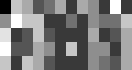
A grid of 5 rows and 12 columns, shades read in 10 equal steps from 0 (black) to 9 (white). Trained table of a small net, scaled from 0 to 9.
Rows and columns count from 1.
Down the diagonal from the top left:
0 9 3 6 3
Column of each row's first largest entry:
11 2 1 1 1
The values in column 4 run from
3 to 7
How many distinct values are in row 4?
6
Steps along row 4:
down same up down down up down up same down up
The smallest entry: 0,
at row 1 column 1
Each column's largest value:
9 9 7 7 5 6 7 6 6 5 9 7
